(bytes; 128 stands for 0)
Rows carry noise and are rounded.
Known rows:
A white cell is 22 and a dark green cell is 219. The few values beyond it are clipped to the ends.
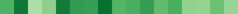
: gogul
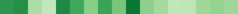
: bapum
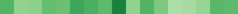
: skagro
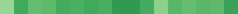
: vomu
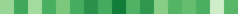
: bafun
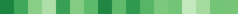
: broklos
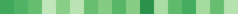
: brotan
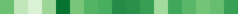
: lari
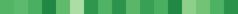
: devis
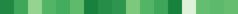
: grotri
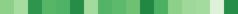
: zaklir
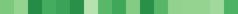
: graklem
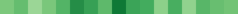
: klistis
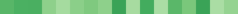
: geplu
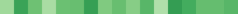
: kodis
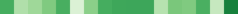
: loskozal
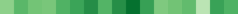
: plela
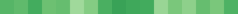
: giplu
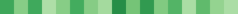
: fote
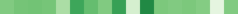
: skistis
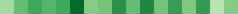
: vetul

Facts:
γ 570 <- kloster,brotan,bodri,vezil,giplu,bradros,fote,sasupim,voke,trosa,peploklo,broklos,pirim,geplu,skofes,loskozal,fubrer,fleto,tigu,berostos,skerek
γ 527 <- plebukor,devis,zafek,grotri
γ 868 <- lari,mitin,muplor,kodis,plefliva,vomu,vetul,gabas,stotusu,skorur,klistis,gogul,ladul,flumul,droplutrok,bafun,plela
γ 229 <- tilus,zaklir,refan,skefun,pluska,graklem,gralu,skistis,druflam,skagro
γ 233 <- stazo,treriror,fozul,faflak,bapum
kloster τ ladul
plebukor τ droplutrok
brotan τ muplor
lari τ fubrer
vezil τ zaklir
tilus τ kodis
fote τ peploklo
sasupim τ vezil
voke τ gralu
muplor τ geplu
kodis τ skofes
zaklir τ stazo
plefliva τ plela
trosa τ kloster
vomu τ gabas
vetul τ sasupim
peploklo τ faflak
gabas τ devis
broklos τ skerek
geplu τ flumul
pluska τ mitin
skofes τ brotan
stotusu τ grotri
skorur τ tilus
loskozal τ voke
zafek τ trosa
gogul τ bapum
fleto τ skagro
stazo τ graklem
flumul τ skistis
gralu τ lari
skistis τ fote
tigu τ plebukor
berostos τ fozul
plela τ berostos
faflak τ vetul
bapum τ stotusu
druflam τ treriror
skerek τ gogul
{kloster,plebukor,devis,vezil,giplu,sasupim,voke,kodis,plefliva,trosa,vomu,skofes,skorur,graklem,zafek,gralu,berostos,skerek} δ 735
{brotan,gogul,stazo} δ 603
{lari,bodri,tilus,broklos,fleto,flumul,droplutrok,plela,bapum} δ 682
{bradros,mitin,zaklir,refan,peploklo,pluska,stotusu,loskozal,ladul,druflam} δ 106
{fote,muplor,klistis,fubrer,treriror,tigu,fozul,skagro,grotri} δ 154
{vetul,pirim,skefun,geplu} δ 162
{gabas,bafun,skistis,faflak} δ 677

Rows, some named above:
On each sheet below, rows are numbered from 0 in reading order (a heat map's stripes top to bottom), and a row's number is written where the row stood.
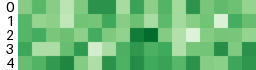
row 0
muplor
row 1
tilus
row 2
fozul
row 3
voke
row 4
zafek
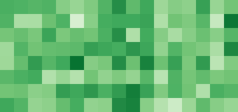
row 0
pirim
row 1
loskozal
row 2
skefun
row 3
mitin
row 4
vetul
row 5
skofes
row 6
droplutrok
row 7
treriror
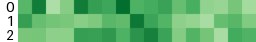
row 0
gogul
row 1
tigu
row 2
droplutrok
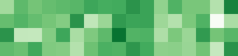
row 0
mitin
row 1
faflak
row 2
fubrer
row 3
bradros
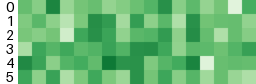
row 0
peploklo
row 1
muplor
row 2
flumul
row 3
plefliva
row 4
grotri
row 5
fote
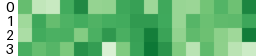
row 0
gralu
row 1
vomu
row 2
ladul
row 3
stazo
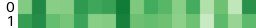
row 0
stotusu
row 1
skerek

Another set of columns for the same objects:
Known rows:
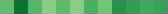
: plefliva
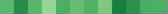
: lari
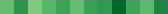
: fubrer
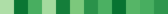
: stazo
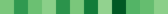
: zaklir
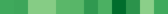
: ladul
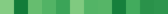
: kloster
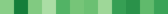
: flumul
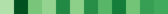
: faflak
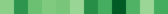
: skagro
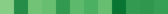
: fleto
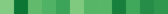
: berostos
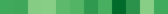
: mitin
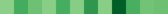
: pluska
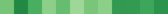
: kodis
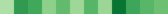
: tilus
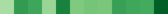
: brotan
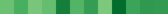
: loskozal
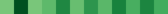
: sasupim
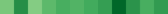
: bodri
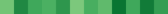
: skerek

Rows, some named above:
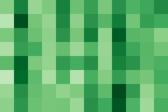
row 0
fote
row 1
faflak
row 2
zaklir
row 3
tilus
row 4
vetul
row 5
skistis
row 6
skefun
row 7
skagro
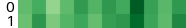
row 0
bradros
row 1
fubrer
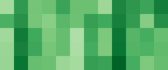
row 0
geplu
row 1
klistis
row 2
gralu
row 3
gralu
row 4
graklem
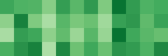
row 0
stotusu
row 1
flumul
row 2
tilus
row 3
gogul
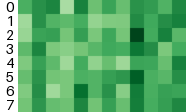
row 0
gogul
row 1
skofes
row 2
bapum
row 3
droplutrok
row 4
muplor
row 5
grotri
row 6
peploklo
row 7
tigu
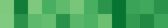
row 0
giplu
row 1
broklos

